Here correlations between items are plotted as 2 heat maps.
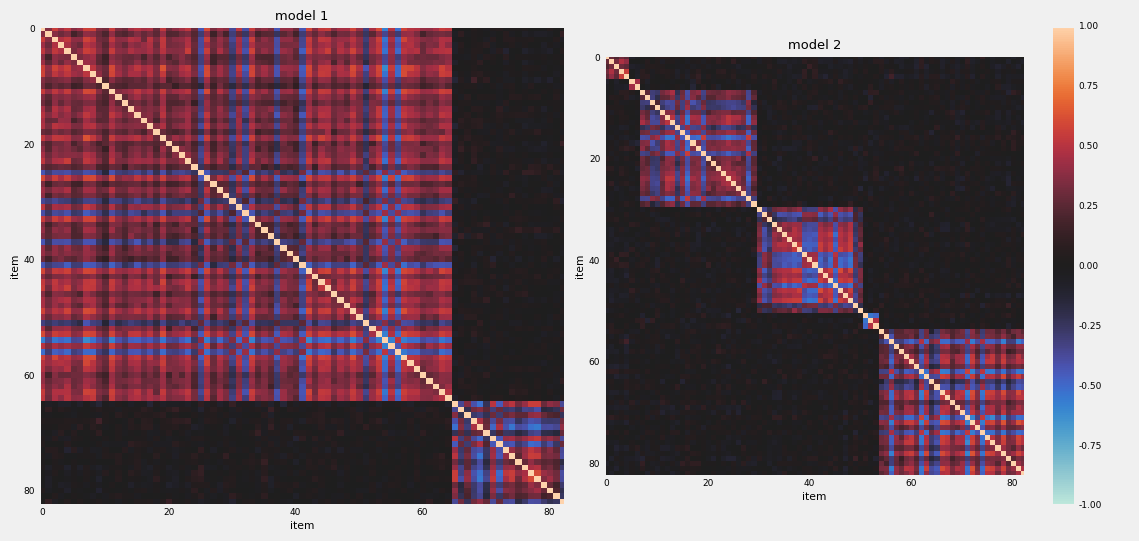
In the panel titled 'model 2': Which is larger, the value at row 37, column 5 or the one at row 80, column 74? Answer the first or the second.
the first
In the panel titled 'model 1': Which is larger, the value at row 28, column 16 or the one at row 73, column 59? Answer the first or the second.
the first
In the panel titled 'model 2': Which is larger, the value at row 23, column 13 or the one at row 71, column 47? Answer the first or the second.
the first
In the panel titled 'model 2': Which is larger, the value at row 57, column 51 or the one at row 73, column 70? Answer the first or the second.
the second
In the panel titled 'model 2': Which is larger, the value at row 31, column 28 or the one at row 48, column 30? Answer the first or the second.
the second
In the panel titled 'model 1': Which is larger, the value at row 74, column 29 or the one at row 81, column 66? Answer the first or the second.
the first
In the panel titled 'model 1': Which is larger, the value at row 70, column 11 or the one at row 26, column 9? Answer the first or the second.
the second
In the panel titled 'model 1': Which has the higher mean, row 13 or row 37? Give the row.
13
